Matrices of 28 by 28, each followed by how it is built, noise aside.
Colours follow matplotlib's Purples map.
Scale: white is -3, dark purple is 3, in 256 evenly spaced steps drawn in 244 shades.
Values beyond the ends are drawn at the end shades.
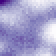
smooth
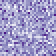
noise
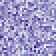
noise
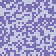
noise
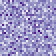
noise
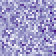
noise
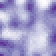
smooth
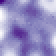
smooth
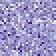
noise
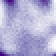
smooth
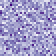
noise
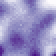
smooth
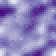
smooth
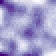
smooth
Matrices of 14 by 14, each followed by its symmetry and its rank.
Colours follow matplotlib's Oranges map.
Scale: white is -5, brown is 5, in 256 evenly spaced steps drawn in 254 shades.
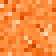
antisymmetric, full rank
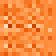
neither, rank two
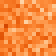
neither, full rank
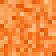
neither, full rank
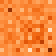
symmetric, rank three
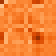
symmetric, rank three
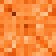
symmetric, rank three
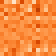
neither, rank three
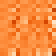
neither, rank two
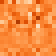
neither, rank three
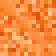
antisymmetric, full rank
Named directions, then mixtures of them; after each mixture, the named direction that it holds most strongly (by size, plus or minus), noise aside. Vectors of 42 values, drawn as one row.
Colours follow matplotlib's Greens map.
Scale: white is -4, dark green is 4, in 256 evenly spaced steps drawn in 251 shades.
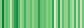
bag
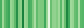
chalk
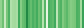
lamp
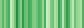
chalk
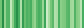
bag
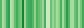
chalk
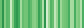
bag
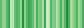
chalk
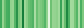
chalk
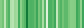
lamp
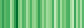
bag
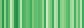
bag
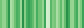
chalk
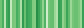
lamp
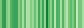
lamp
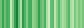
bag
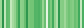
lamp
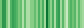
lamp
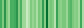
lamp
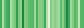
chalk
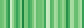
chalk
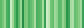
chalk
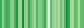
chalk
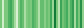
bag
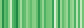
bag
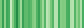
bag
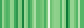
chalk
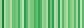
bag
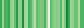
chalk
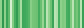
bag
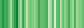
bag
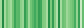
bag
